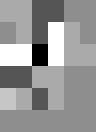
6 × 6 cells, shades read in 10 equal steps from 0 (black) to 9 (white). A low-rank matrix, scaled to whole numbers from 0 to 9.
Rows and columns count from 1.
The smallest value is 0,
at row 3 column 3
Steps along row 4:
same up same down same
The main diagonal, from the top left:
6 6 0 6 5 5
